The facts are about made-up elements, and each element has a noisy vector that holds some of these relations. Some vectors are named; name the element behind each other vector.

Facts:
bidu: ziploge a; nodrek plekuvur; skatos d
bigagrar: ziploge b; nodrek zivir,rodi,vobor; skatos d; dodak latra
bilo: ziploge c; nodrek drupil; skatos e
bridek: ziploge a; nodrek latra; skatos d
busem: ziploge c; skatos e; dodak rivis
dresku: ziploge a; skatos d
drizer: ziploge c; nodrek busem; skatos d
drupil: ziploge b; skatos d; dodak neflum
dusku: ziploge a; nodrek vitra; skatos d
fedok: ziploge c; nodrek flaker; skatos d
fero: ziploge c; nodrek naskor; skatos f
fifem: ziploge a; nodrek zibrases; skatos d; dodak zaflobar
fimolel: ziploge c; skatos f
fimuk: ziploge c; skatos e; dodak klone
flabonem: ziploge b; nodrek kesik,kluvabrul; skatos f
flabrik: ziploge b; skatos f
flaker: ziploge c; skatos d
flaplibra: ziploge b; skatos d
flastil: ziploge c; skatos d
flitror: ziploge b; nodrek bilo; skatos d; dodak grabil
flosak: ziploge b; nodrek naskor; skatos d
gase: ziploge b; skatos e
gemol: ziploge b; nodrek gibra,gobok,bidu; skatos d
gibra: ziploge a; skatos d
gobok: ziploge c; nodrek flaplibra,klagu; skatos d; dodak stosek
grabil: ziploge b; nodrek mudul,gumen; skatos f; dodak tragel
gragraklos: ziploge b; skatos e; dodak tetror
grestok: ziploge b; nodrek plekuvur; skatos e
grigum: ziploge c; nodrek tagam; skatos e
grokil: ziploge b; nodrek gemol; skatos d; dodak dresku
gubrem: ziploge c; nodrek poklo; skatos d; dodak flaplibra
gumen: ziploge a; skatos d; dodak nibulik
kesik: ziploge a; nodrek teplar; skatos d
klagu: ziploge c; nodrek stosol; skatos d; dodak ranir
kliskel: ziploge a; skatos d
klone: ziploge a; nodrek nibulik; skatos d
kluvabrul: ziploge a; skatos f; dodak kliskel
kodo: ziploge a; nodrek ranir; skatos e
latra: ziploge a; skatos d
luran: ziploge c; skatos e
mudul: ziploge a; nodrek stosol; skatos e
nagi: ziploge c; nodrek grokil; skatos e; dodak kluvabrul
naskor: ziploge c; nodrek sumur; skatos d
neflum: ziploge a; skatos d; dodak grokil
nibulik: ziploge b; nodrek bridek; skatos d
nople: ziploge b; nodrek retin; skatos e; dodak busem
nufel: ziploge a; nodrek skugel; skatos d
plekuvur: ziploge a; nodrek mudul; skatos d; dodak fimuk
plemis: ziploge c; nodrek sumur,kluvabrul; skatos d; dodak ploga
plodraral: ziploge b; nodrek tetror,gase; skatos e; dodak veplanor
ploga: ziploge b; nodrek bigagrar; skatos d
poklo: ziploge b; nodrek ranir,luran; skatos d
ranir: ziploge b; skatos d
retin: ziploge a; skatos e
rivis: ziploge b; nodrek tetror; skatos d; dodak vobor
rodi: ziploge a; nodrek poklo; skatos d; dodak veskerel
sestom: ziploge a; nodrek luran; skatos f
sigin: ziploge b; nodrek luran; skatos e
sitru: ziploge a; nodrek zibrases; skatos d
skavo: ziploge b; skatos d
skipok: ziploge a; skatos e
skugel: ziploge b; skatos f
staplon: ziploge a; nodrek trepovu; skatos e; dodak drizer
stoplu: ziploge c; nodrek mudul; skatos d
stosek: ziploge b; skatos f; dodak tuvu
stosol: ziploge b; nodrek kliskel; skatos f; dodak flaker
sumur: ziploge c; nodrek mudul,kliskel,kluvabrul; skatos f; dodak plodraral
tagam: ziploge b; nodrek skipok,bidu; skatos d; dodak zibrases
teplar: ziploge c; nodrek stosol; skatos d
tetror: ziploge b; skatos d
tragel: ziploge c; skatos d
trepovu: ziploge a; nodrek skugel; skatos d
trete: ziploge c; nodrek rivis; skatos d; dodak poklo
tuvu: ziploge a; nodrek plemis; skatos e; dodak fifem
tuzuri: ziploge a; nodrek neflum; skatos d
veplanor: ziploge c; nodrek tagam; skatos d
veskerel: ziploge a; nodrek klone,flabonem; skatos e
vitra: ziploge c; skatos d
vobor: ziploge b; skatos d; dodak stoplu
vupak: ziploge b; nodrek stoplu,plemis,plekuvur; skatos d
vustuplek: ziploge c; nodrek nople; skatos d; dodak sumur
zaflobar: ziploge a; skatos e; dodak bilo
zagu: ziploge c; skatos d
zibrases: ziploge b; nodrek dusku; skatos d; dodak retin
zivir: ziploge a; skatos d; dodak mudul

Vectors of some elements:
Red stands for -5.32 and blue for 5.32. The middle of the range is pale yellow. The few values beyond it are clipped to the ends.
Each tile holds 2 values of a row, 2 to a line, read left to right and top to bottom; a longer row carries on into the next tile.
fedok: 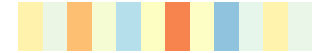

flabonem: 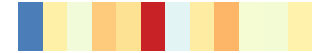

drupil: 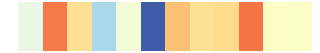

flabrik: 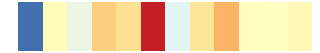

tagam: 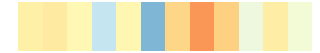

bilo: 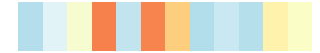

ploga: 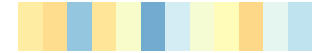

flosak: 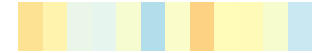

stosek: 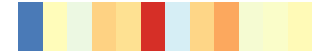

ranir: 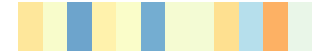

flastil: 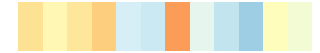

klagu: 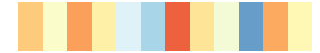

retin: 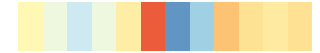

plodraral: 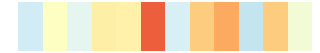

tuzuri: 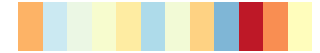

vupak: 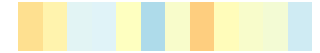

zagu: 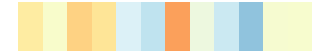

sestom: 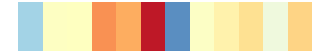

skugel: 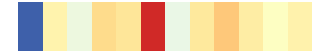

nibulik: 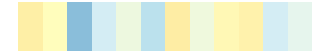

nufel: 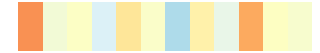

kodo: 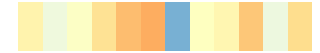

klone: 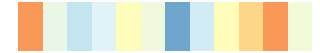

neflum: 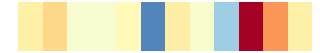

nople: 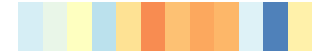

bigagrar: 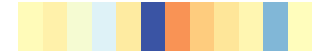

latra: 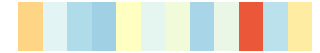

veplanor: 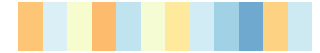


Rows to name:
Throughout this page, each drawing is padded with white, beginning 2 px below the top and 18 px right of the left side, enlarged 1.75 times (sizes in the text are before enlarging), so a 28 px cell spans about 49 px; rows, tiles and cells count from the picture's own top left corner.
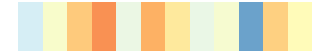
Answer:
fimuk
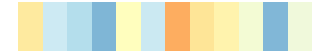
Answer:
rivis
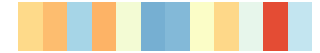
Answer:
poklo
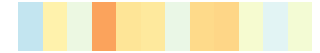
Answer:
sigin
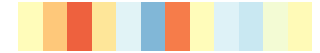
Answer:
plemis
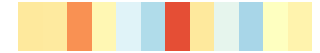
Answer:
gobok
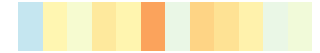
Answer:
grestok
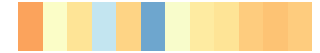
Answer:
zivir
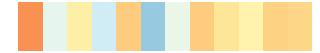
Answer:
rodi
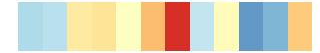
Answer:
busem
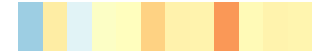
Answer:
gase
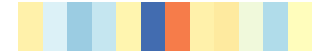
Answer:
vobor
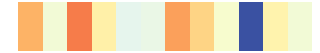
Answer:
vustuplek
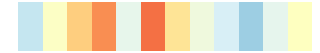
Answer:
grigum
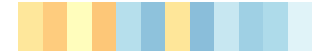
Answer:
drizer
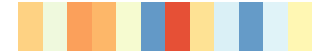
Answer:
gubrem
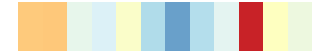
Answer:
dresku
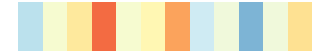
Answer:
luran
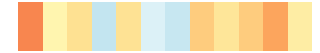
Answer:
plekuvur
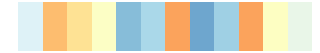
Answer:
flaker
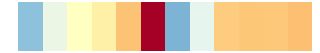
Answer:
kluvabrul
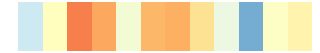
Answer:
nagi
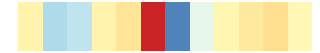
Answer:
veskerel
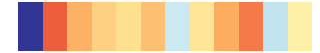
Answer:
stosol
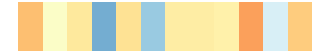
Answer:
gumen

